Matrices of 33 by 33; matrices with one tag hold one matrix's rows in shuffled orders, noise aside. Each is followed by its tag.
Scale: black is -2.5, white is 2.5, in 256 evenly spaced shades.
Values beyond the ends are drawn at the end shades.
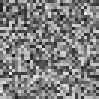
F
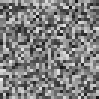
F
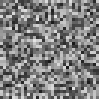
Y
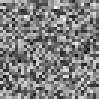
F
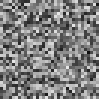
Y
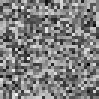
Y
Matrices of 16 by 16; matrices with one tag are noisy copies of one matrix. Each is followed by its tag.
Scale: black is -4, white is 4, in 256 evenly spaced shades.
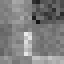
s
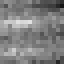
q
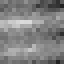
q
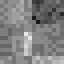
s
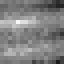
q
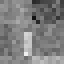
s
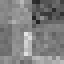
s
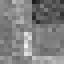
s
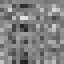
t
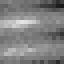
q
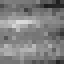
q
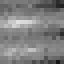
q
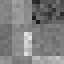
s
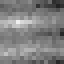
q
